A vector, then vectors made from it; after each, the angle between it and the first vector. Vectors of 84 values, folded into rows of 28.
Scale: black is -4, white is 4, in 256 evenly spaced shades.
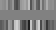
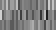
orthogonal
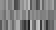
nearly parallel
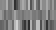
nearly parallel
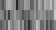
partly aligned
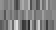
nearly parallel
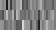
partly opposed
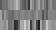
nearly opposite
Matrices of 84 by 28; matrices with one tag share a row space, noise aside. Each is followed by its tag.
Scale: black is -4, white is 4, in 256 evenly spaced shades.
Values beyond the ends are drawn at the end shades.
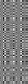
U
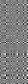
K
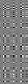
U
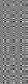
U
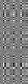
U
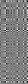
K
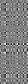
K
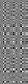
U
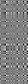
K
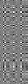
U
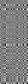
K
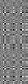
U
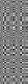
U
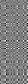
K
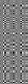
U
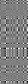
K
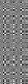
U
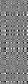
K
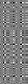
U
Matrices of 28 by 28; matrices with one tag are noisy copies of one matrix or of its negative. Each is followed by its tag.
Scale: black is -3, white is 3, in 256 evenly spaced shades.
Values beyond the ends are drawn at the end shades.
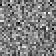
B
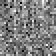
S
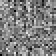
S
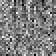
S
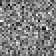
B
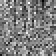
S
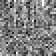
S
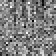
S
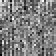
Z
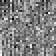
Z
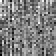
Z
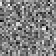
B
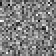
B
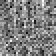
S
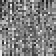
Z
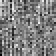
Z
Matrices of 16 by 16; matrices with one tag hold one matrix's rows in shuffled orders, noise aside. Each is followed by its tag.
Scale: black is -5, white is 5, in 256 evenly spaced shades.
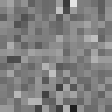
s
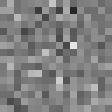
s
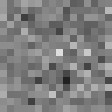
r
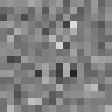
s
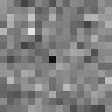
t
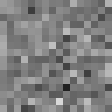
r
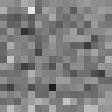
t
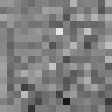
r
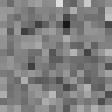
r
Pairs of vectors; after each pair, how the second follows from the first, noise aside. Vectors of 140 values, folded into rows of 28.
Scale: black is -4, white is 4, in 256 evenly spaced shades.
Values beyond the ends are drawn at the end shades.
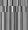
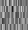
sign-scrambled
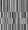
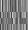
negated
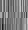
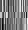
scaled up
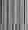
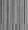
shrunk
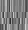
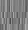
shrunk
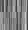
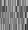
sign-scrambled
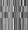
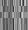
negated
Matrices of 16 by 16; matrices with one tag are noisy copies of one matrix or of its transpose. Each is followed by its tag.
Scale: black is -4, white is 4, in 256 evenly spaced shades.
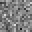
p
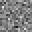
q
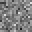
p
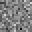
p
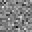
q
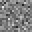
q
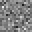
q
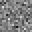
q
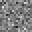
q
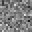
p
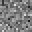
p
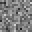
p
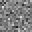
q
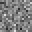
p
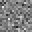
q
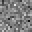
p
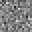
q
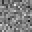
p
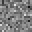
p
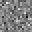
q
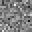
p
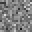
p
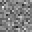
q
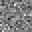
p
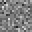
q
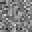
p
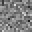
p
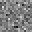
q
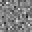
q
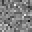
p
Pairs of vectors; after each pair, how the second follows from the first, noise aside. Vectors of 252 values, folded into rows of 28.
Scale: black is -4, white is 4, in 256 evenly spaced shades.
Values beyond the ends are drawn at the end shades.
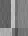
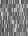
shuffled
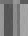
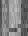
wrapped around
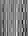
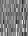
sign-scrambled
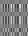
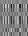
negated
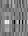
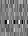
sign-scrambled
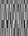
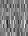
sign-scrambled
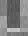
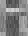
wrapped around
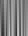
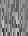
sign-scrambled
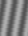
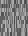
shuffled
